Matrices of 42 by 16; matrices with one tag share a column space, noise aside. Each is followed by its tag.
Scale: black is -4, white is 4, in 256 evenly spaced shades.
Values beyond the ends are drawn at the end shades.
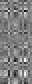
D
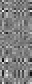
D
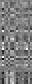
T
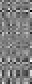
D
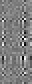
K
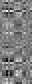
D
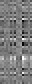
K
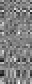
D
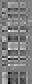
T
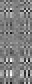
D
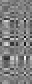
K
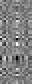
K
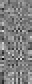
T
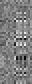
K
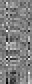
T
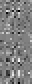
D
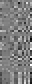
T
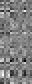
D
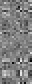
D
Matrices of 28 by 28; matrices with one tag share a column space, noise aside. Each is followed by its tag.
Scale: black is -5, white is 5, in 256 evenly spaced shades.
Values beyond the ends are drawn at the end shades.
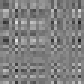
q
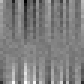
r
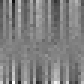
r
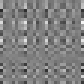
q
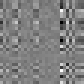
q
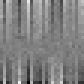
r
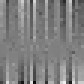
r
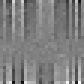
r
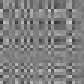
q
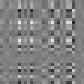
q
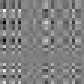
q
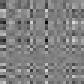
q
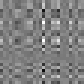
q
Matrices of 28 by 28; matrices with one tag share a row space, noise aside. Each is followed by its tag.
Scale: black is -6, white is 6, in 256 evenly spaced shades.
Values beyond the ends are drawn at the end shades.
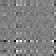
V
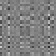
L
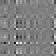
V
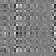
V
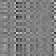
V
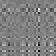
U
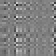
V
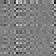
V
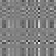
U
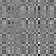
U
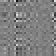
V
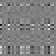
L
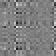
V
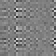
V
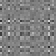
L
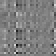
V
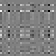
L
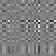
U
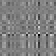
U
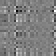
V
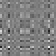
L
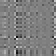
V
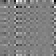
V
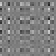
L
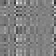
V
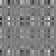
L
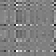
V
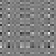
L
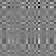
U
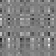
L
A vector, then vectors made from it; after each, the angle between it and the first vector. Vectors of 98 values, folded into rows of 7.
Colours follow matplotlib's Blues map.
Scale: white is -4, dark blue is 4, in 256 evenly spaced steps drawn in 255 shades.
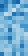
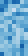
nearly parallel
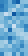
nearly parallel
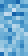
nearly parallel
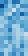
nearly parallel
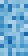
orthogonal
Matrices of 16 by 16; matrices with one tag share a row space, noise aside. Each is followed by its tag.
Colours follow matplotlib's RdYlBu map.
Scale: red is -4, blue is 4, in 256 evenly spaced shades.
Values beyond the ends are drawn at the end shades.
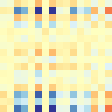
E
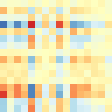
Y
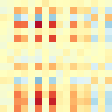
E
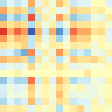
Y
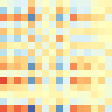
Y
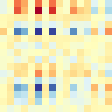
E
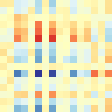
E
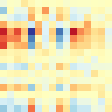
Y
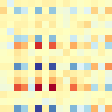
E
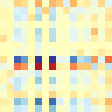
E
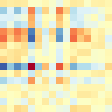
Y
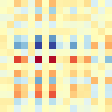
E
